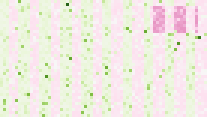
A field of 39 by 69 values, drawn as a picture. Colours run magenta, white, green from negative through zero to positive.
Stripes running up and down repeat 10 times from left to right. In the top right lies a patch that is lower than the rest. The top right is the ninth with the lowest average.
